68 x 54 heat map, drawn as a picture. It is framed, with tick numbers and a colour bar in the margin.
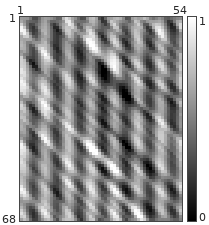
Stripes: upright, repeating 7 times. Lone odd cells: none. Ninth with the lowest average: centre. Slope: none. Average level on the scale: 50%.
